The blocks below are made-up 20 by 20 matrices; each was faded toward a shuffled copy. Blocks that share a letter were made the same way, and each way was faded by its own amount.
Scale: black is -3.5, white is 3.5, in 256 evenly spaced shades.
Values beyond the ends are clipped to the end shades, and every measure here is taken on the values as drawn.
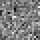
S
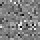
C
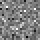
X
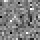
X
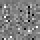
X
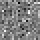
X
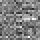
C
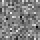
S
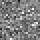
S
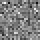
S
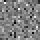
X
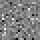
X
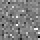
X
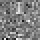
C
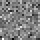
S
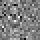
C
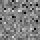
X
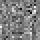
C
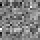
C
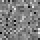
X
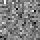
S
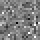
X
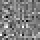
C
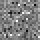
X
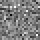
S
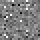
X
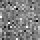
X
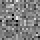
C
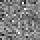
S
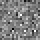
S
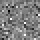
X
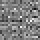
C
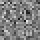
C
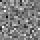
S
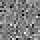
X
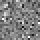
X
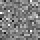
S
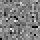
X
